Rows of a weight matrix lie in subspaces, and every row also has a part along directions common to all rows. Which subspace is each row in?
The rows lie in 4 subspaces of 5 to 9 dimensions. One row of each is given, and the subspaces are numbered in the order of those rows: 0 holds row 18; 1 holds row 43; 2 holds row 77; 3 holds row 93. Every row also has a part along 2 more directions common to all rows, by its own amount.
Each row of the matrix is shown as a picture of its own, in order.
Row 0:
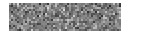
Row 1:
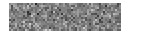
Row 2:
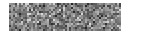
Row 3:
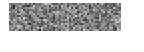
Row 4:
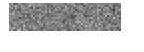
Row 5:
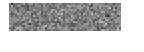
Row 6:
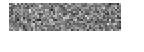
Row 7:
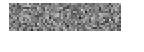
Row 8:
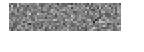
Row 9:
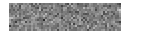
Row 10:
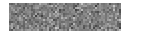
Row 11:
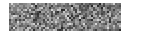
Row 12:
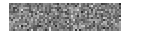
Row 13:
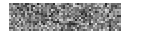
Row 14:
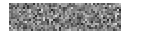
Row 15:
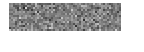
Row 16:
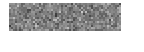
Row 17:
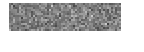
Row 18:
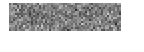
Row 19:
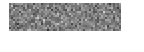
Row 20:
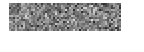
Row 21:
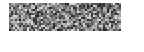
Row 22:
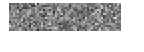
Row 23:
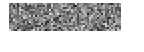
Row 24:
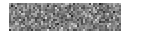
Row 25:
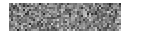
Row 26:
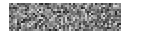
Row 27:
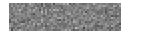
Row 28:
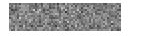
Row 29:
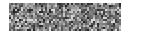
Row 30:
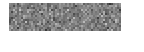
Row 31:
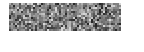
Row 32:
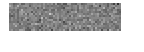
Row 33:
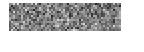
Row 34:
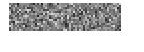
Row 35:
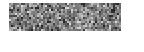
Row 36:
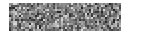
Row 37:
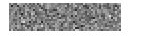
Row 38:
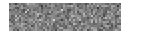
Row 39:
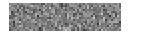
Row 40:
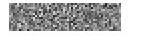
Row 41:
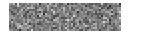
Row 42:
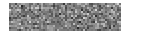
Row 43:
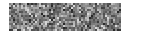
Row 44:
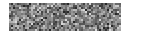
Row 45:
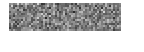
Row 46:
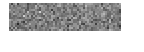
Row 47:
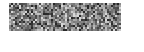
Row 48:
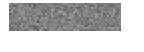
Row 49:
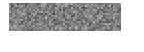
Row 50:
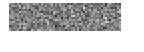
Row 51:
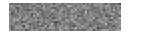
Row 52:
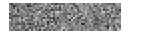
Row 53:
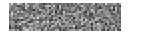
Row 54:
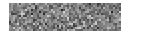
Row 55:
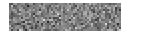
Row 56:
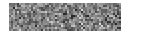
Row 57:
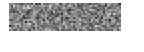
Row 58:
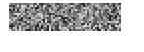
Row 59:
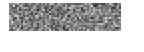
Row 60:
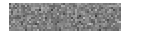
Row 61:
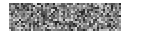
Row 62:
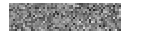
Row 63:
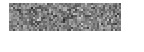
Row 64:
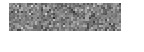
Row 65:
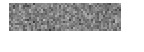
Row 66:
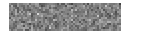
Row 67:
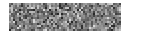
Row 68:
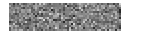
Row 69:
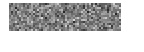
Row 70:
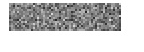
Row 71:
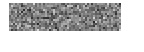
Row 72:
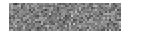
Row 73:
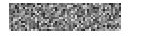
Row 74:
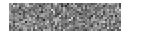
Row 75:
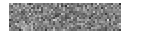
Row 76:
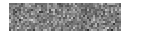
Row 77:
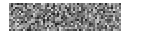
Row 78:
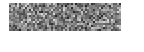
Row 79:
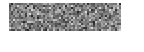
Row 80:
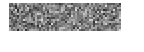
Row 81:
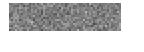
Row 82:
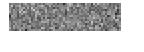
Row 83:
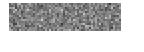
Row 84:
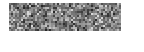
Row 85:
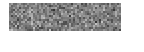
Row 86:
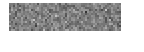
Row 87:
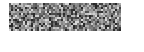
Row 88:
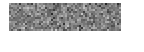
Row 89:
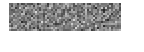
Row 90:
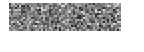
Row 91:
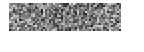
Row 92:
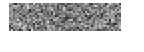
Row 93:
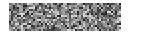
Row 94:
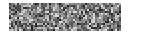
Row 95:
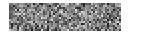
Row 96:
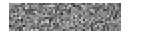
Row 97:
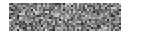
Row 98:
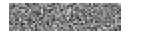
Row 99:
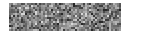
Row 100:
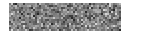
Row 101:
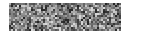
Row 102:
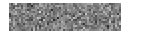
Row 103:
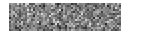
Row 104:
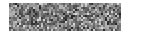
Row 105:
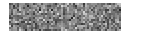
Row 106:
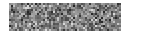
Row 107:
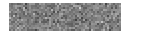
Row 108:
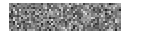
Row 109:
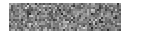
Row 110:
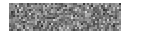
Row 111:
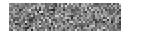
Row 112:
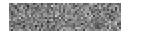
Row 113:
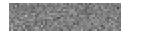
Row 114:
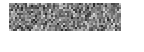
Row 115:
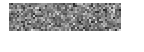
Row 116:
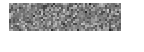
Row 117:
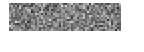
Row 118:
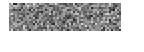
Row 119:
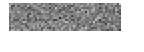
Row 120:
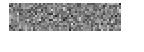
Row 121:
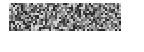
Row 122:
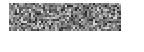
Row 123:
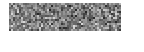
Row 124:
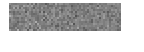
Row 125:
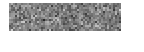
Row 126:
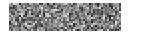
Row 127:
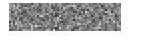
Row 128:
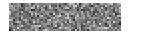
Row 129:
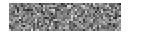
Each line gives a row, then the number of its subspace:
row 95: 0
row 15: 2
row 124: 3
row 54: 3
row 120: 0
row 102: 3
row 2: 2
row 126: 3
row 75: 1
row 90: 0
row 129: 2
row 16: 1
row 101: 0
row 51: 2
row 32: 0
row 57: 2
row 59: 1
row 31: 2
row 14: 0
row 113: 1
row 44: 3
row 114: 1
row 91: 3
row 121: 1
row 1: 2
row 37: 3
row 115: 0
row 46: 3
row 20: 1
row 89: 2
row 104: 0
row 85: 0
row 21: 3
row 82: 0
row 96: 2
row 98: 3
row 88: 1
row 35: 0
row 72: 0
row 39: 1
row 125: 0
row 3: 3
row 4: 0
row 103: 2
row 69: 3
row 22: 2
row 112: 0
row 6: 0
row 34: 1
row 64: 1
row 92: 0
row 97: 1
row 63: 0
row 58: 0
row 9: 0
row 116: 3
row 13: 2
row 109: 2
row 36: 3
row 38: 3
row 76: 1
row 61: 2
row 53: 2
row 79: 2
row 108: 1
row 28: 1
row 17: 1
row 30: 1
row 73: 2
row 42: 0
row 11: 3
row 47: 1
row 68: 0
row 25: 3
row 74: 1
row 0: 3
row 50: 1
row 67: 1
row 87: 1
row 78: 2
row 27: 3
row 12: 1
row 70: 2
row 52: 3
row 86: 1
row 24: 2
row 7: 1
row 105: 0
